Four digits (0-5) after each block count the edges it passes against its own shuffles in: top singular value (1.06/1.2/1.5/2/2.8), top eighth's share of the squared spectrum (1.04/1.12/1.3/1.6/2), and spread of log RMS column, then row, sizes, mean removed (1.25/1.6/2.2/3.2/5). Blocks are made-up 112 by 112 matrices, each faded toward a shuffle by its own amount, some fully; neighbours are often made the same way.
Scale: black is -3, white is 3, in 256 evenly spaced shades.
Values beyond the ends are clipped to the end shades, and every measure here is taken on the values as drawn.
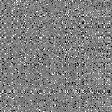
5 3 3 3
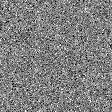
0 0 0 0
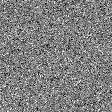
0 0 0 0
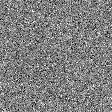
0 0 0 0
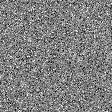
0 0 0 0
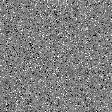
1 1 2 0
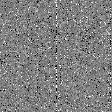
2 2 2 0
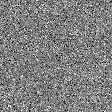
1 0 0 0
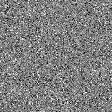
3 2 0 0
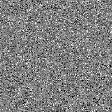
3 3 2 1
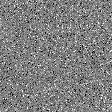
2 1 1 0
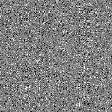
4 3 2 1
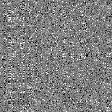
4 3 2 1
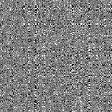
4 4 3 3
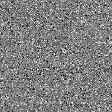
3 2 2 0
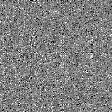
3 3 1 1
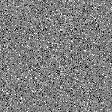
3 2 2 1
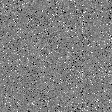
1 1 1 0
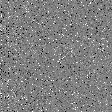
1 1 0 0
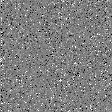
2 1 1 0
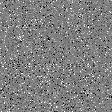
3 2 1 1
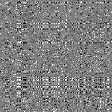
5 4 3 3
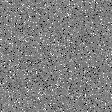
2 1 0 0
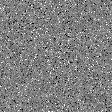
0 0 0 0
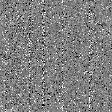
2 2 3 0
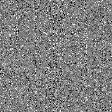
1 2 3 0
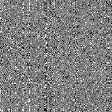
4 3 3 2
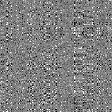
5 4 4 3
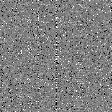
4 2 2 0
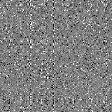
4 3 2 2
